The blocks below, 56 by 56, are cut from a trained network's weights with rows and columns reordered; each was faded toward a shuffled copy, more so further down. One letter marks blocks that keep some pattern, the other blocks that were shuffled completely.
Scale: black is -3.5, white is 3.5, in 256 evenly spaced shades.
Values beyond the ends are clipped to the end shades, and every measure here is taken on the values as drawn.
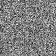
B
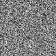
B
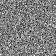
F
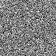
F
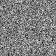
F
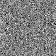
B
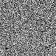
F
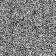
B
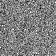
B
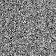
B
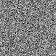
F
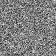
F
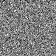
F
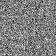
F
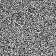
F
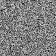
F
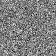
F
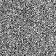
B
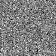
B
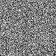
B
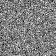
F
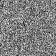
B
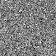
F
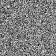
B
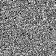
B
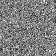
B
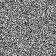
F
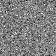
F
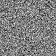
F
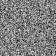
B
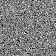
F
